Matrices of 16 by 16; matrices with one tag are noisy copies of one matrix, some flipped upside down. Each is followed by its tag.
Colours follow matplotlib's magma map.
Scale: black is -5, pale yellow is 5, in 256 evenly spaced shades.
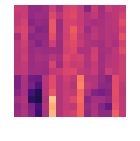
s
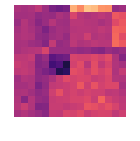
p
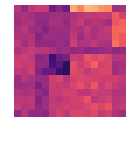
p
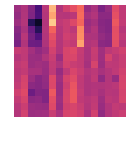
s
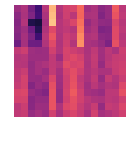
s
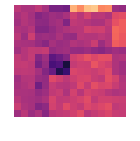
p
